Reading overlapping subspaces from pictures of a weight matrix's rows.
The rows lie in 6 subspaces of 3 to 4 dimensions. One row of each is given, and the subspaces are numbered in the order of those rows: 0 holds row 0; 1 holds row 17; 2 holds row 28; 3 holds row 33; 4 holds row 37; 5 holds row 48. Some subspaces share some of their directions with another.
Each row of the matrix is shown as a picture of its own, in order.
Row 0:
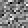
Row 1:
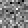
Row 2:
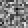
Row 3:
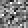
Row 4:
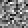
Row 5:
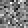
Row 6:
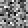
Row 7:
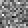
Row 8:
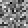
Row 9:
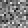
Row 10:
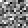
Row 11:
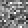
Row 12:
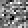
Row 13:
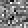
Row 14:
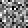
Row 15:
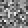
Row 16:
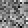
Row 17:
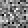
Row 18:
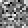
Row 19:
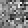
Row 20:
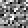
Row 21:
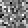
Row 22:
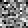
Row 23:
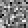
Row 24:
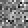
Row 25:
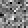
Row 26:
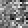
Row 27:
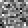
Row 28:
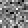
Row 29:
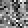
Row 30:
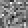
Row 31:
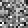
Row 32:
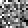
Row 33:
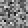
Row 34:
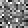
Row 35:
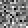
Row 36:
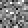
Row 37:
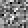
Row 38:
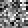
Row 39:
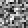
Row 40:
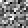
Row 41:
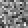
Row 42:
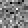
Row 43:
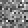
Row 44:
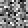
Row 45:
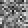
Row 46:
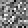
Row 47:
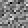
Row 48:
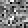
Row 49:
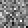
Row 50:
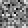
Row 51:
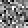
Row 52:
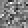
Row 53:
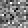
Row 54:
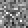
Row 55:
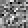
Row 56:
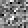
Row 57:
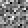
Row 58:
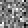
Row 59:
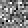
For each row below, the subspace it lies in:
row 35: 5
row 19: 2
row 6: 3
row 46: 2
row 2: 0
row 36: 2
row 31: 0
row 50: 1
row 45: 4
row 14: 5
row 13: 5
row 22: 4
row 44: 3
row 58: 4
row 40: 4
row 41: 1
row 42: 2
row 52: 0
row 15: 3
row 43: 2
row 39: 0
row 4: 0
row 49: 5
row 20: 4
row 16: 3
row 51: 5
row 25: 5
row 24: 2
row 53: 1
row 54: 5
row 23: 4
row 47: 0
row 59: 2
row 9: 1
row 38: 3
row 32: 0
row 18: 1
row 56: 5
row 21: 4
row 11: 3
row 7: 0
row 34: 0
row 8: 4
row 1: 2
